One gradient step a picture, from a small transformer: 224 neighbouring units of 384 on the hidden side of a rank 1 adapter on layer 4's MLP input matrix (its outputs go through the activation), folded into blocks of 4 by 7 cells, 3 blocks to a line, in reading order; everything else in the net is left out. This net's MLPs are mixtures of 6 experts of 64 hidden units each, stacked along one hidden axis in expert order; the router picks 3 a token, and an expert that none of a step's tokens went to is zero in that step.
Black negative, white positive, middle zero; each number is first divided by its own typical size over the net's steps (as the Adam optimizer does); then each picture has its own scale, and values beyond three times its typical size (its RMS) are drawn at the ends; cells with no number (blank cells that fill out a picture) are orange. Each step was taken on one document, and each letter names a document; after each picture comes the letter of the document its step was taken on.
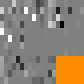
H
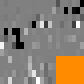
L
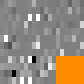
L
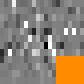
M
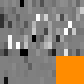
M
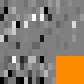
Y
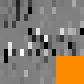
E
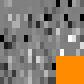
L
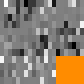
E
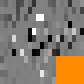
E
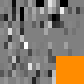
H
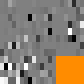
Y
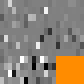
Y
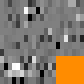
Y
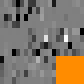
E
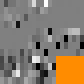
Y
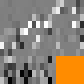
L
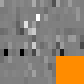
M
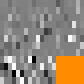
L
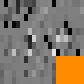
E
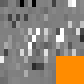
E
